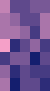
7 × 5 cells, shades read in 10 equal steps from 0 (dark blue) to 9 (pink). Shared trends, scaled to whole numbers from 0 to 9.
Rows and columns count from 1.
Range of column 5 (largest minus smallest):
5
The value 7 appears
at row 1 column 1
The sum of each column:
41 20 24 19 24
